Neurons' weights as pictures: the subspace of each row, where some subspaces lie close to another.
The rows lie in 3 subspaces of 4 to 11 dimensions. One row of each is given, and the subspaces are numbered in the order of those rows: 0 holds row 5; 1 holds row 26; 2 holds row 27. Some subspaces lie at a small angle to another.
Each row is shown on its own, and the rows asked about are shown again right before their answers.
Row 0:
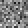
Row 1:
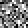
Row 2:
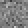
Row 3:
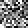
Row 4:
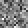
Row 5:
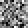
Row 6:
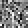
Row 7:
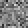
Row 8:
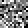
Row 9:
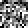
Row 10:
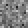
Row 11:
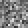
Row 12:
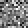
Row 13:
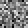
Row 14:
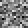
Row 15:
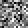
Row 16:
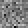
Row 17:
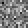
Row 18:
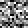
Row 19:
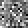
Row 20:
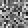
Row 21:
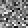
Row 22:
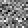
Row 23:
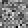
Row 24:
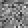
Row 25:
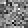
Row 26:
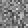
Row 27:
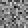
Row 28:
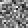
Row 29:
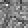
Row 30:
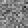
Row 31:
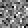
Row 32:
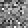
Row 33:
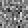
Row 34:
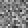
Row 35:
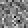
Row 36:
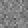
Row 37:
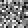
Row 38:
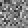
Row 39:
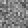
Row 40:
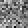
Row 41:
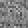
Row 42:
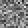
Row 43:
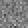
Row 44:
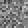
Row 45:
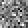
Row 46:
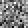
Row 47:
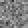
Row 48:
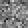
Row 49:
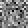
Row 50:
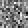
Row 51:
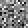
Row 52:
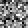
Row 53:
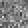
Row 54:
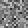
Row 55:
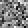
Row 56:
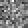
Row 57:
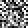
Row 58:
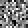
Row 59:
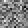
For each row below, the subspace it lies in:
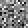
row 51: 1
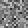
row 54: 2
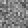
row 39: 0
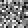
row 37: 2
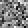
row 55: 0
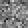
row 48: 0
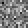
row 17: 1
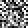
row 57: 1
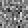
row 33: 1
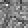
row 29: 0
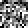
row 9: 0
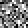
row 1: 1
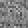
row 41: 0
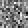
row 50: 2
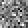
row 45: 0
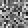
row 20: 2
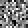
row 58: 0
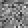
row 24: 2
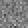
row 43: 0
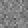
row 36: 1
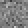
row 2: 0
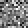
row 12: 1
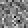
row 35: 1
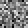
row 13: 1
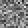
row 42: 1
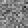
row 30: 2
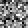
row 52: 0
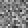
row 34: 0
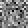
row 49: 1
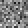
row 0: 2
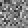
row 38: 1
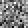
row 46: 0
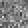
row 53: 0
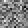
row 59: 2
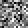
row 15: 2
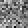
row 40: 2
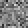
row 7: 1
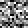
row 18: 0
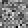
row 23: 1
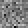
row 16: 0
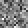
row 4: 1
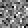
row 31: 0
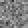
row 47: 0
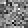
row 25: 0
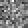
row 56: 0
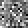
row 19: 0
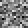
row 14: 0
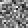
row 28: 1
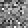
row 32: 2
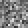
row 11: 0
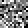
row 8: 0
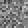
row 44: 2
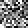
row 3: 2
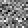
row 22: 0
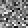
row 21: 0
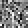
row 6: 1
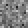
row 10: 0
